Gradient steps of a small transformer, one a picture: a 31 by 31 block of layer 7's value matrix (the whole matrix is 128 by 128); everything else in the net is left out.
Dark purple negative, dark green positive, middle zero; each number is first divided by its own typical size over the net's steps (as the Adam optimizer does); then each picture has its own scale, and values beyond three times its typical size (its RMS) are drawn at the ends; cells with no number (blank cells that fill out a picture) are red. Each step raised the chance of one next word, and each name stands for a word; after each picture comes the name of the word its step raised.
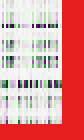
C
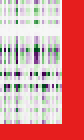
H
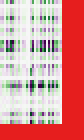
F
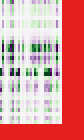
H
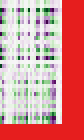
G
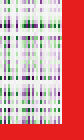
G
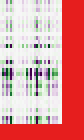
H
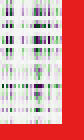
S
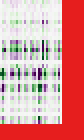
H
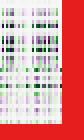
S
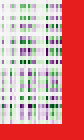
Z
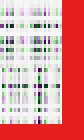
S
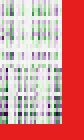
Z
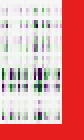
H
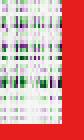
C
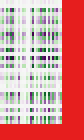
G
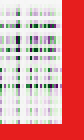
S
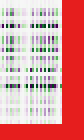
S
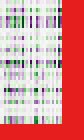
G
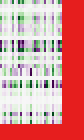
F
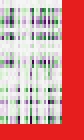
G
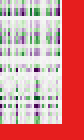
Z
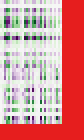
G
